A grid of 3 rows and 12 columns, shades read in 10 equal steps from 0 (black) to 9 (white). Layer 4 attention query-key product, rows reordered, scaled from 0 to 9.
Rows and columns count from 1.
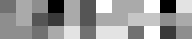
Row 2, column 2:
6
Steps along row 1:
up down down up down up down same up down up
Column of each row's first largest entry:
7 9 10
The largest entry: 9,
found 3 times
